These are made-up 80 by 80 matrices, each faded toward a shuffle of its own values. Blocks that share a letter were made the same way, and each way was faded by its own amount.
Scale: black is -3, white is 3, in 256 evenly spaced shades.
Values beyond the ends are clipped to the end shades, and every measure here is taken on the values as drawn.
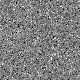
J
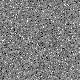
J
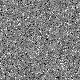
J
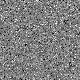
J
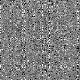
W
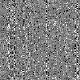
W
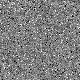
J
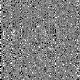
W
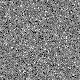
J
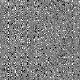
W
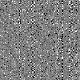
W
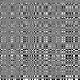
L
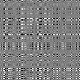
L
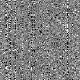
W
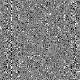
W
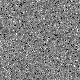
J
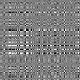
L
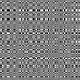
L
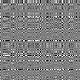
L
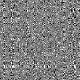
W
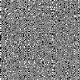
W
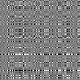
L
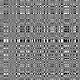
L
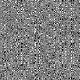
W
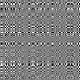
L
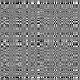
L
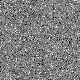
J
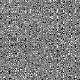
W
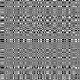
L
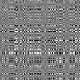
L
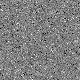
J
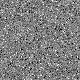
J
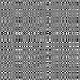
L
